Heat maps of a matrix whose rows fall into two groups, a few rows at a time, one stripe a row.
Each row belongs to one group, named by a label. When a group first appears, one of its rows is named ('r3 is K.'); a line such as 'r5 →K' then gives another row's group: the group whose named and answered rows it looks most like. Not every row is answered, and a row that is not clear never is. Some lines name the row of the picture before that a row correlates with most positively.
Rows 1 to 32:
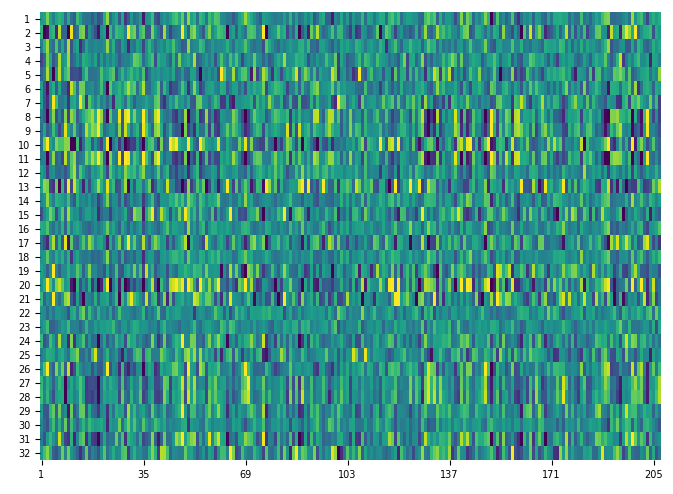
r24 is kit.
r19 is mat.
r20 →kit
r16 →kit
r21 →mat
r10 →kit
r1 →kit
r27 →kit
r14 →kit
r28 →kit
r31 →kit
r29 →kit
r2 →kit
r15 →mat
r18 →kit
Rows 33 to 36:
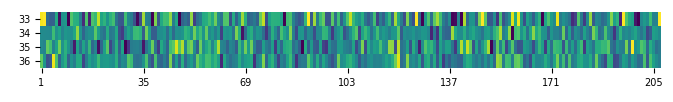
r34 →mat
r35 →kit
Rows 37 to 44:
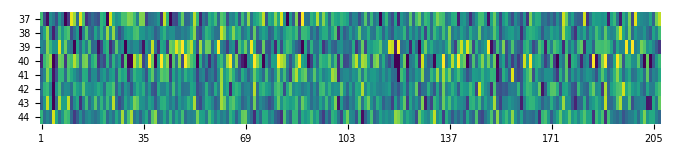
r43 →mat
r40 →mat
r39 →kit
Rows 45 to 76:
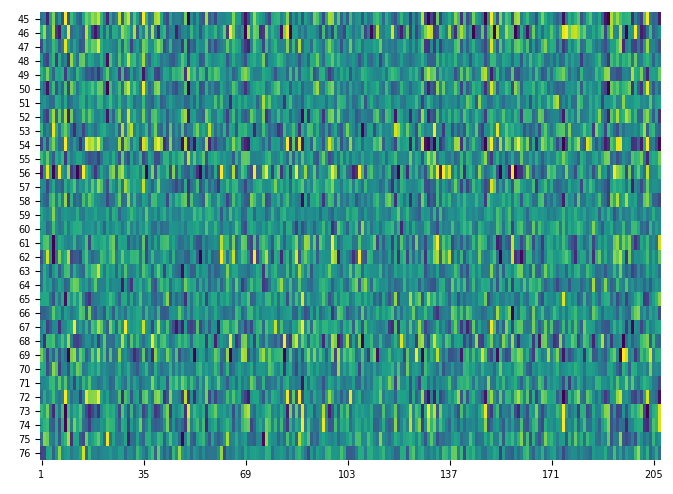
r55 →kit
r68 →mat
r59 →mat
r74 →kit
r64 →mat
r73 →kit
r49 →kit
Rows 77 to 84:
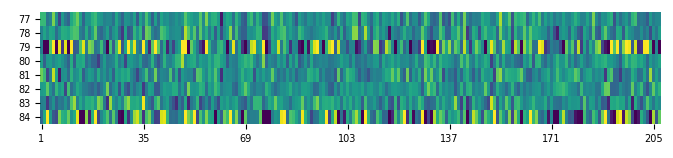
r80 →kit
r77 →mat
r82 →kit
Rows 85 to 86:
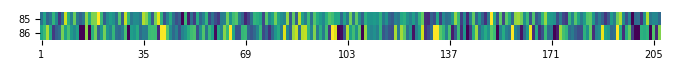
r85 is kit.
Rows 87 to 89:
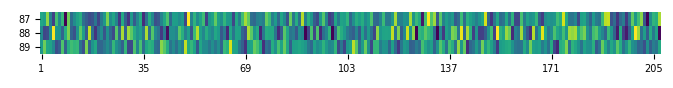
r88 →mat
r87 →kit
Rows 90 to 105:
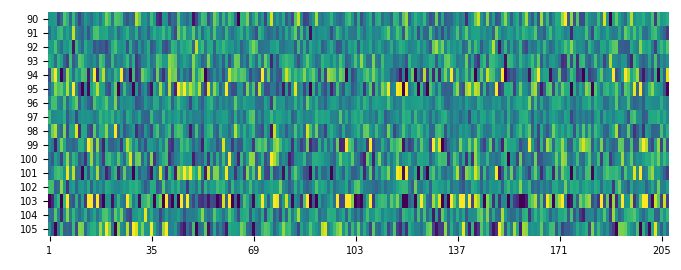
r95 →kit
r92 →kit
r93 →mat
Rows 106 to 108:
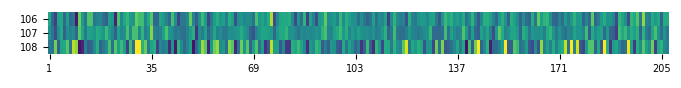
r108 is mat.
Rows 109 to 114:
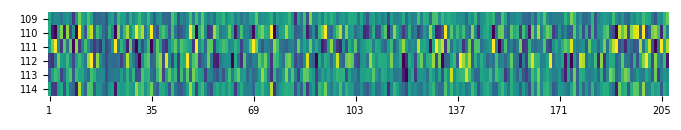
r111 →kit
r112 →mat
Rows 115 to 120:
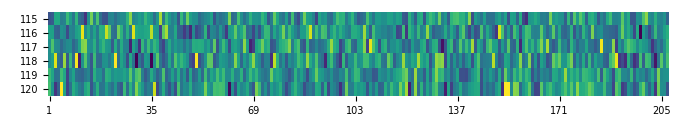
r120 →mat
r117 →mat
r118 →kit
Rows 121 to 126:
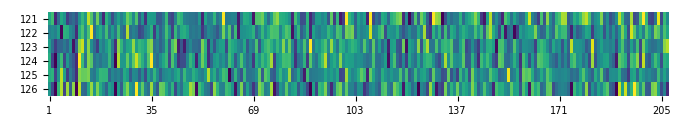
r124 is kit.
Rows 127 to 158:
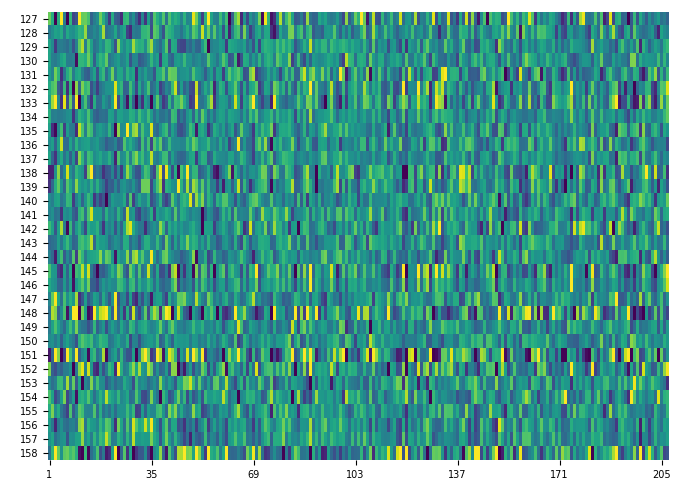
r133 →kit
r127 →mat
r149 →mat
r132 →kit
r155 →mat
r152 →kit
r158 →kit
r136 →mat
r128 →mat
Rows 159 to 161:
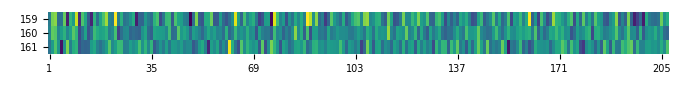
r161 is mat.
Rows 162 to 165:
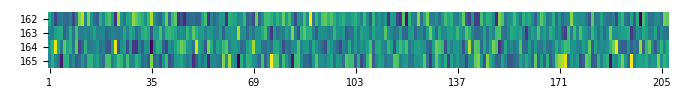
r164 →kit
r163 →mat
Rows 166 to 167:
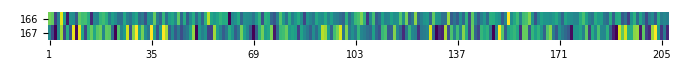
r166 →mat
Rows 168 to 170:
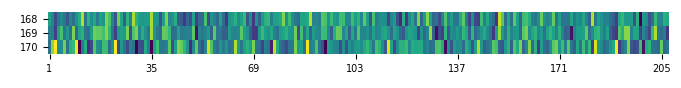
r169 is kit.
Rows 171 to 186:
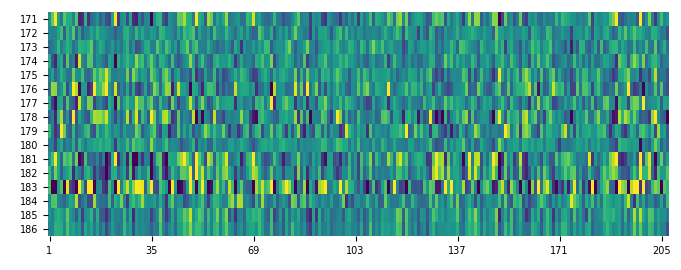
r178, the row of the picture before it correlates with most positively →169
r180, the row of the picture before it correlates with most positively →169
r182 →kit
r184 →mat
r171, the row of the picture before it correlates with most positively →170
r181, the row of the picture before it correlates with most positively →170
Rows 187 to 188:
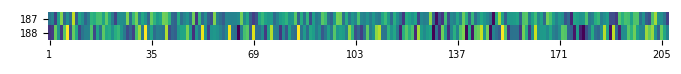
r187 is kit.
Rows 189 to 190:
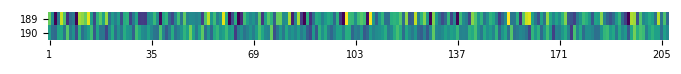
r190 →kit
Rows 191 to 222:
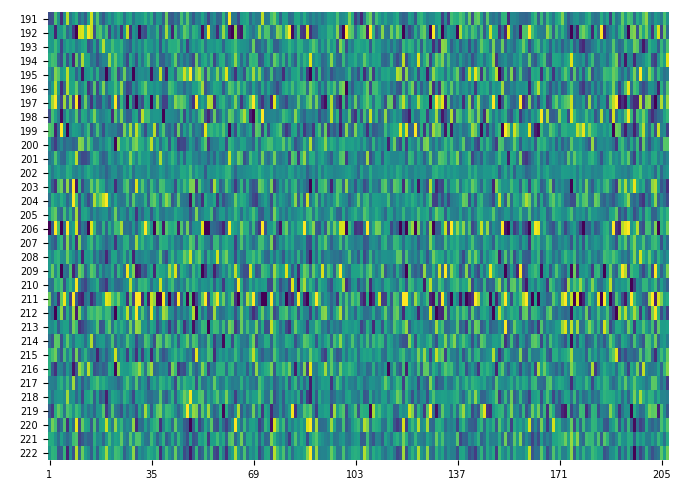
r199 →mat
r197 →kit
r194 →kit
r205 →kit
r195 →kit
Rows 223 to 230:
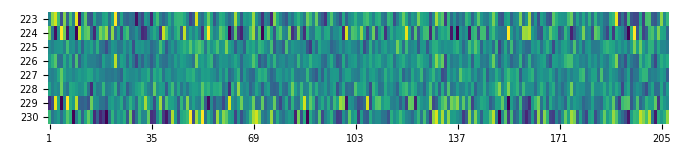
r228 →mat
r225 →kit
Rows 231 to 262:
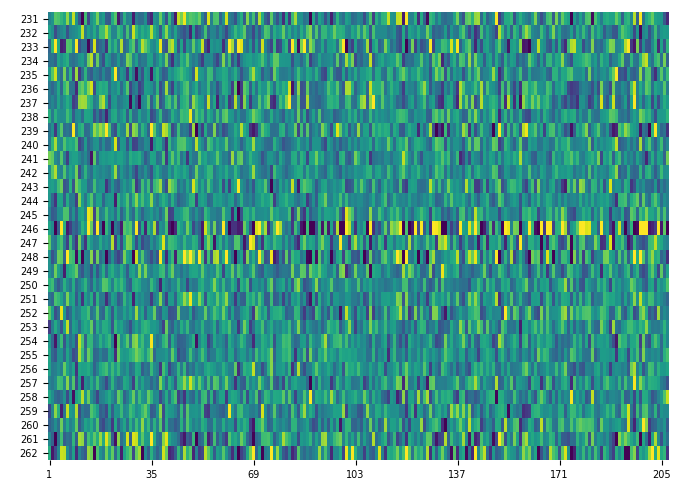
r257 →kit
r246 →mat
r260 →mat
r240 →kit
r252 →mat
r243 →mat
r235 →kit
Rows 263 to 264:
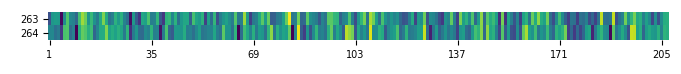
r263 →mat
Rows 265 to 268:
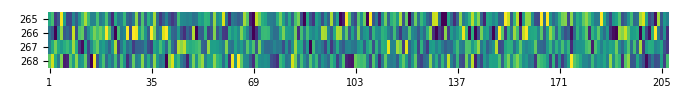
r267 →kit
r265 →mat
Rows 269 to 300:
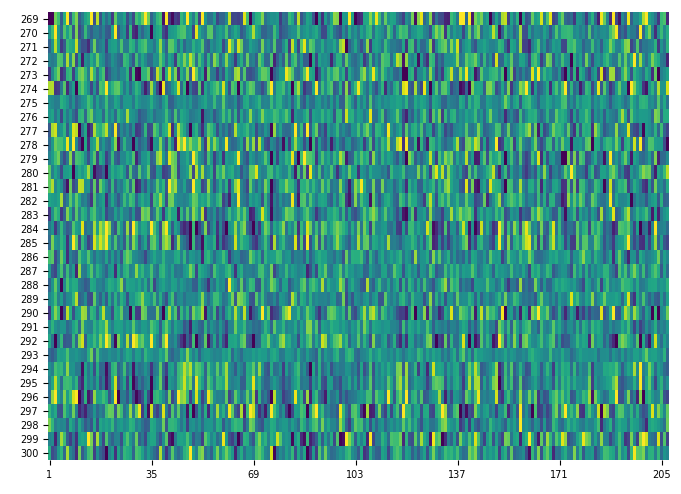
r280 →kit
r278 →kit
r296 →kit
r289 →mat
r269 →mat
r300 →kit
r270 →kit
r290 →mat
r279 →mat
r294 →kit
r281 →mat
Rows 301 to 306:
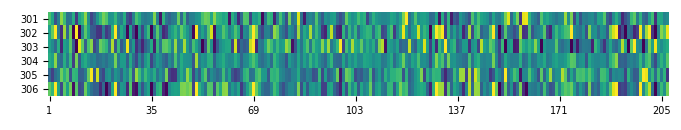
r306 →kit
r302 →kit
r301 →mat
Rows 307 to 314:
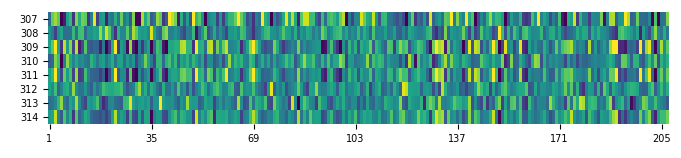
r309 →kit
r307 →mat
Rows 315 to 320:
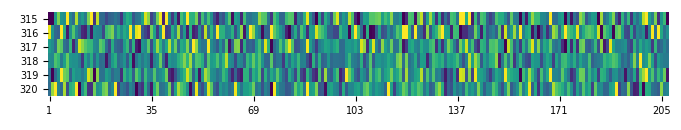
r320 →kit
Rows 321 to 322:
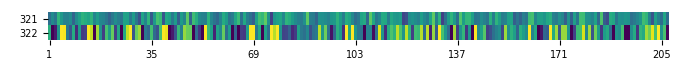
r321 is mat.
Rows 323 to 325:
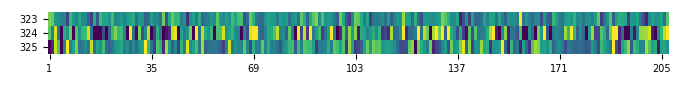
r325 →mat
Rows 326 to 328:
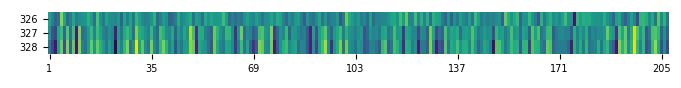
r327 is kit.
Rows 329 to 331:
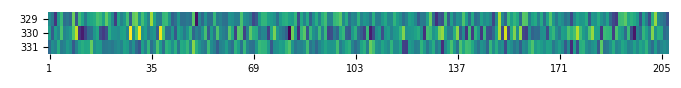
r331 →mat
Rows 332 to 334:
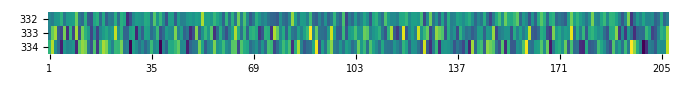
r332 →mat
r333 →kit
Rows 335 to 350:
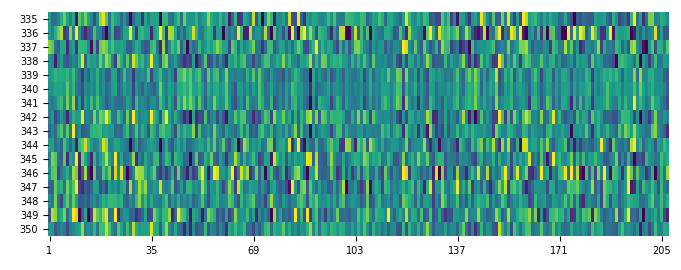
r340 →kit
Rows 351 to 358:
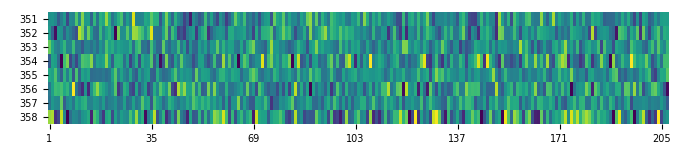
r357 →mat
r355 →kit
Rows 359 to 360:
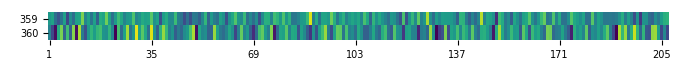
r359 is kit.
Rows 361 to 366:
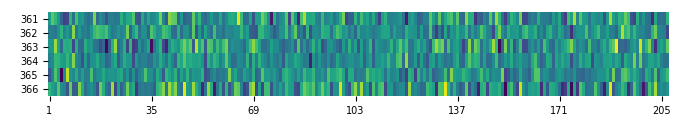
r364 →kit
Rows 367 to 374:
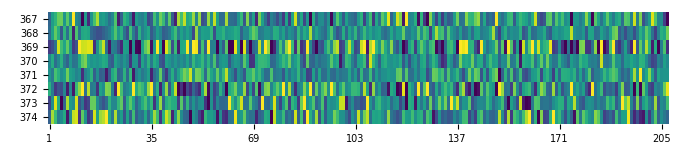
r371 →kit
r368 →kit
